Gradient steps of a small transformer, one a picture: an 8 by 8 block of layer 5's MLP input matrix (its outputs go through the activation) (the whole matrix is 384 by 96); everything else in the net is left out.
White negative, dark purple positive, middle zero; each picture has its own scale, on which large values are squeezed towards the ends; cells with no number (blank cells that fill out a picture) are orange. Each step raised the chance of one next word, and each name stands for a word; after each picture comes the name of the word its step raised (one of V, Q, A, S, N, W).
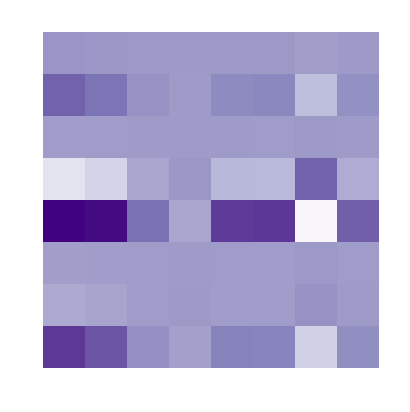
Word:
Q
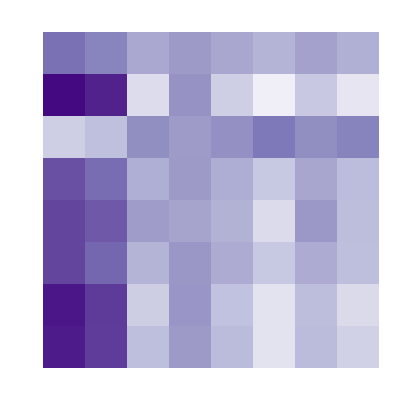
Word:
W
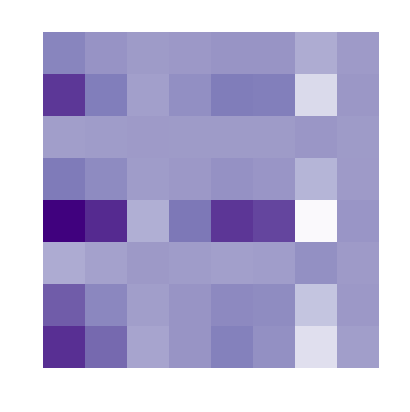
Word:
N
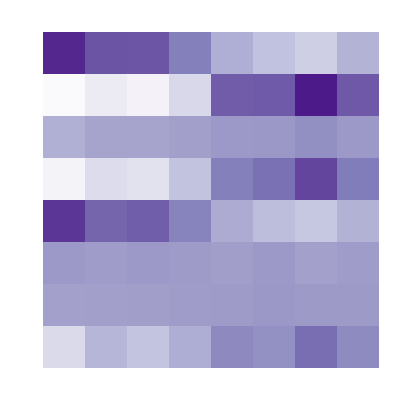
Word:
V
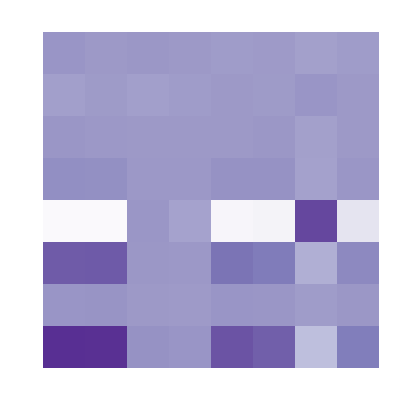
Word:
W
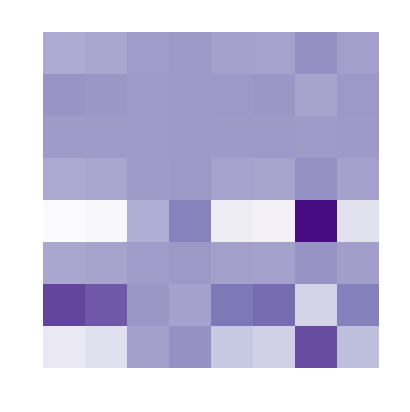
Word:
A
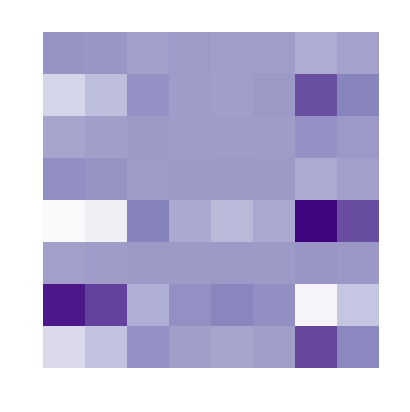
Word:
A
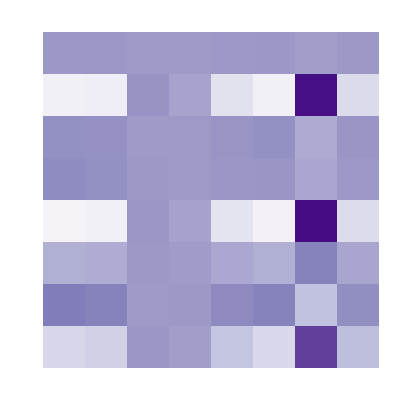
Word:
A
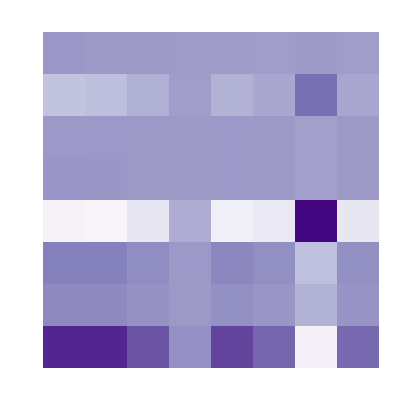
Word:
W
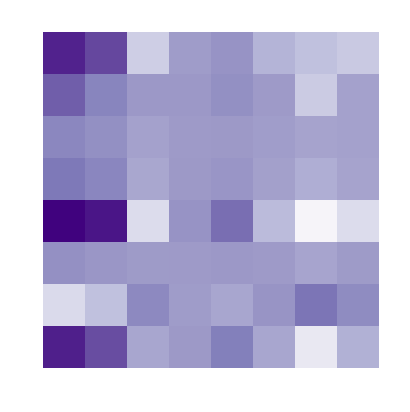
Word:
V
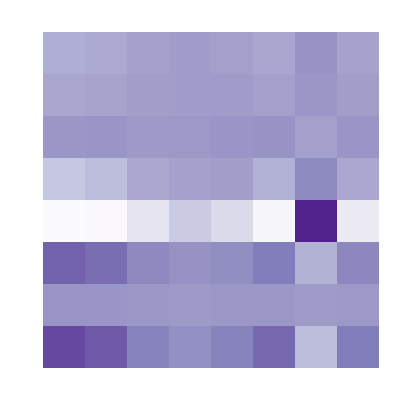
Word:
W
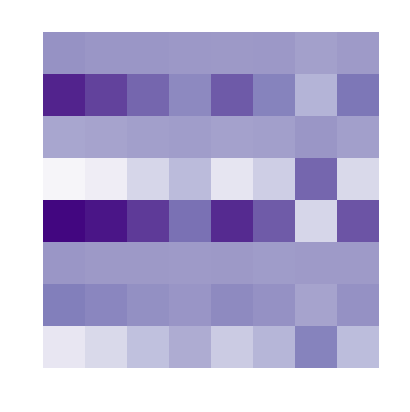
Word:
N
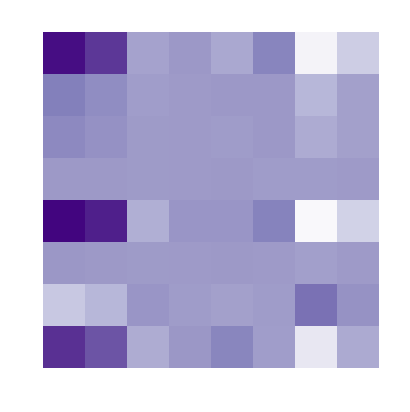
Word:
V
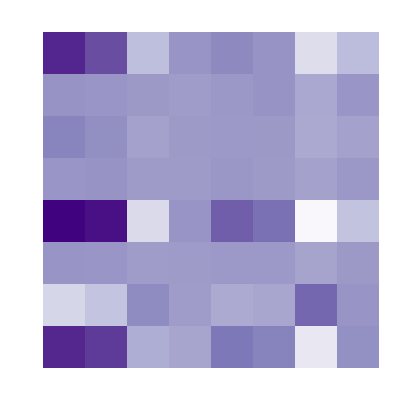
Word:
V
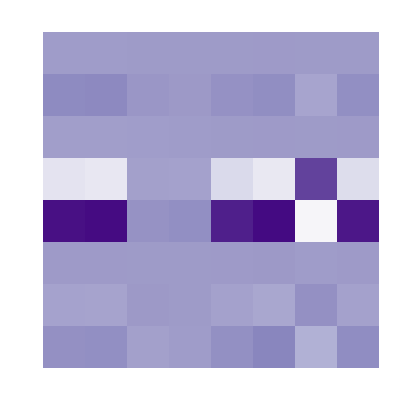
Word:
Q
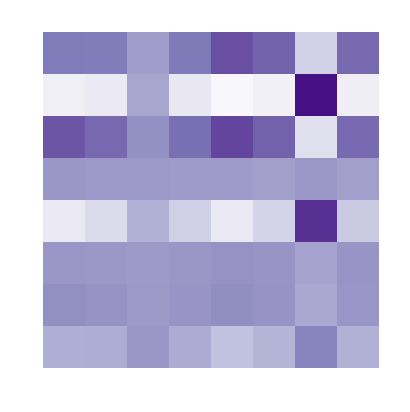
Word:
A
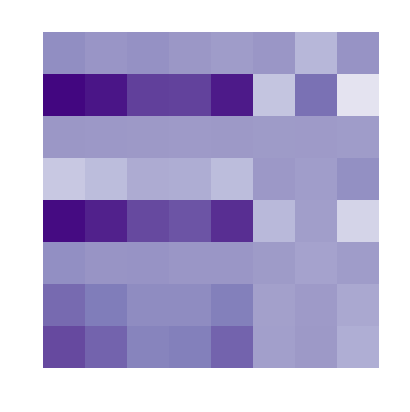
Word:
N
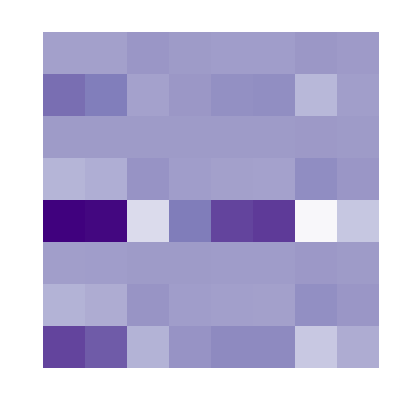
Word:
Q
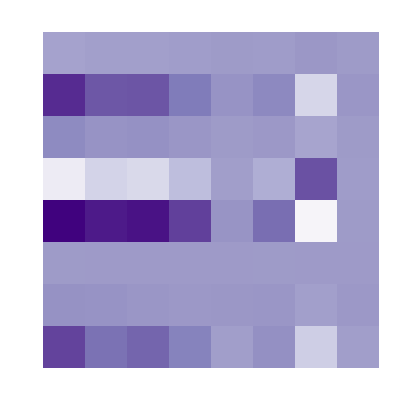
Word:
Q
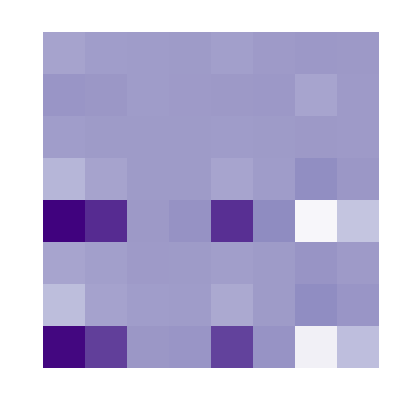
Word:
Q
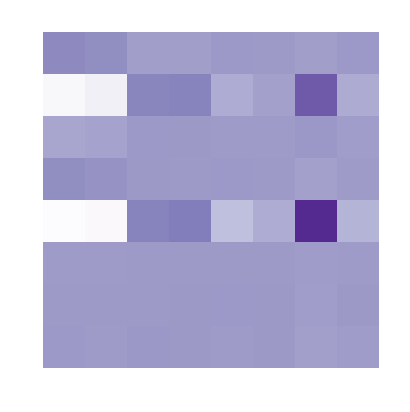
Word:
A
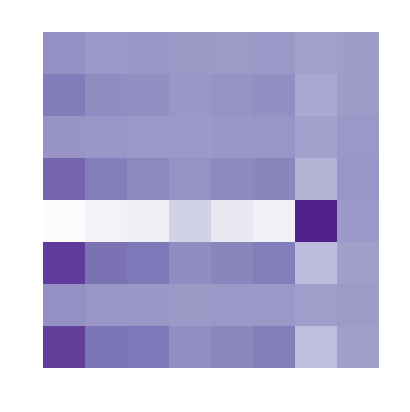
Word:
W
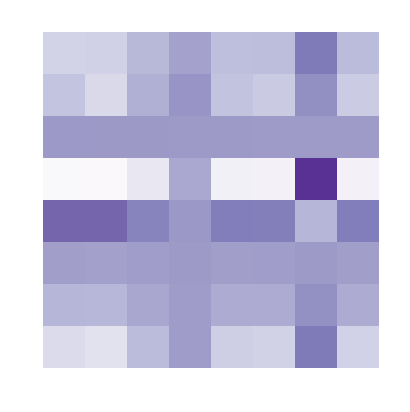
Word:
V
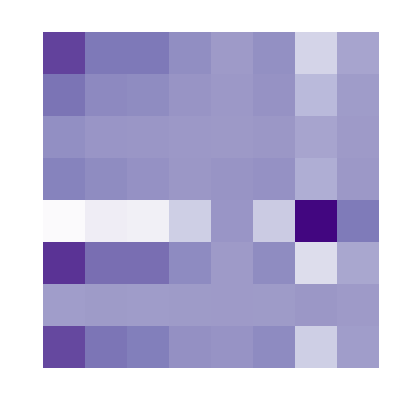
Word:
W
